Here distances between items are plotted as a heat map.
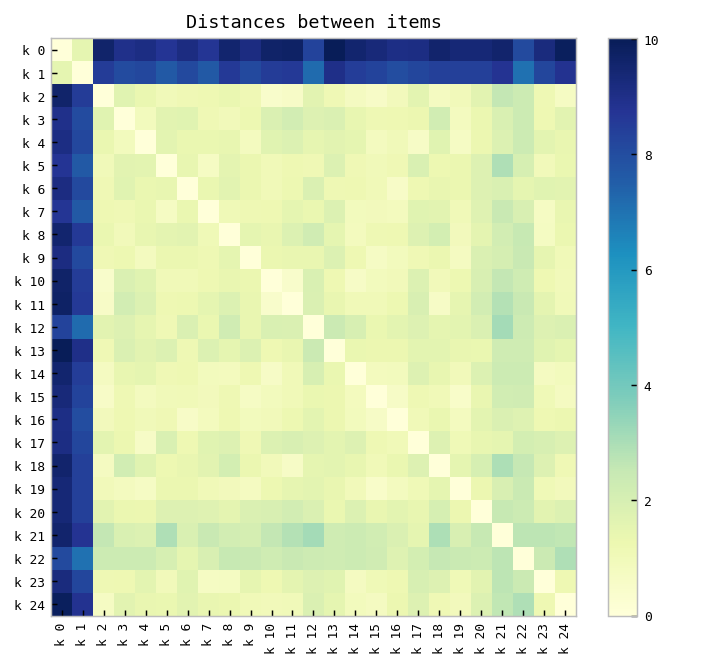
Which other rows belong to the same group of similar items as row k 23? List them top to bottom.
k 2, k 3, k 4, k 5, k 6, k 7, k 8, k 9, k 10, k 11, k 12, k 13, k 14, k 15, k 16, k 17, k 18, k 19, k 20, k 21, k 22, k 24
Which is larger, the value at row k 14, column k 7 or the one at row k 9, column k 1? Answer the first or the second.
the second
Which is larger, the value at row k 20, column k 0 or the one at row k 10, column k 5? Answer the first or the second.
the first
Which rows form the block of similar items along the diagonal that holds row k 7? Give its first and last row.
k 2 to k 24
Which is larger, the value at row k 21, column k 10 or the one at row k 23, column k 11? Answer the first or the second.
the first
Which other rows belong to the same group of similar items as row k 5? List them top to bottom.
k 2, k 3, k 4, k 6, k 7, k 8, k 9, k 10, k 11, k 12, k 13, k 14, k 15, k 16, k 17, k 18, k 19, k 20, k 21, k 22, k 23, k 24
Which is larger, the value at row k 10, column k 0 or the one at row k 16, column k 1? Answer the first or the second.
the first
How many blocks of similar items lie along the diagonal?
2
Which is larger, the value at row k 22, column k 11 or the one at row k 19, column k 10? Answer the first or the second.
the first
